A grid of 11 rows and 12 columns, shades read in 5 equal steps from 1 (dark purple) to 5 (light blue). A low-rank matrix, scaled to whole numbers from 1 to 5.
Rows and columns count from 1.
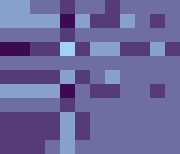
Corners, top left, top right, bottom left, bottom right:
4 3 2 3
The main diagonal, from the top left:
4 4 3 2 3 2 2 3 3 3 3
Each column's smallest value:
1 1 2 2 1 2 2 2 2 2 2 2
